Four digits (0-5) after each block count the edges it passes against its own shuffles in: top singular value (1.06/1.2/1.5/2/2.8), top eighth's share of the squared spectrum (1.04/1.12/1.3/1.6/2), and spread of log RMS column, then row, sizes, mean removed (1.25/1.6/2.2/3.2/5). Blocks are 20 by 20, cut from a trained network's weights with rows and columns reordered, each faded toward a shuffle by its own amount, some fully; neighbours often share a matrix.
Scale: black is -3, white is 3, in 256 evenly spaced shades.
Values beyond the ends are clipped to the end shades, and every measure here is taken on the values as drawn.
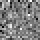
2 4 1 0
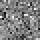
0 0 0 0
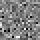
1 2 0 1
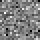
0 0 0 0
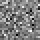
0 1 0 0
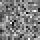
1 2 1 0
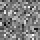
2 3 1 0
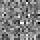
3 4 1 2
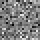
0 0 0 0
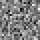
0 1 0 0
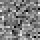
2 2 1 0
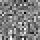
2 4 1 1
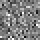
2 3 0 0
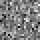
0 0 0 0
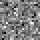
0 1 0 0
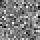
0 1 0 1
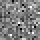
0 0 0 0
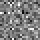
3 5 0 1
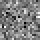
1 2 0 1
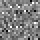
1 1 0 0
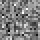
2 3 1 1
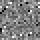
1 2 0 0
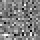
2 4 1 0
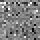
2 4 0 0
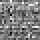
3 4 1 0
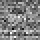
2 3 0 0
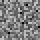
0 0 0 0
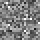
0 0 0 0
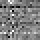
2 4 1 1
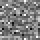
1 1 0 0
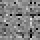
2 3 2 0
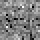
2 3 1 1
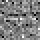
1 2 0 1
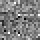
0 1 0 0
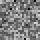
0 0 0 0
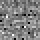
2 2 1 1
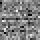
1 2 0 1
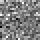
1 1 0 0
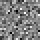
1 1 0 1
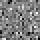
1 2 1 0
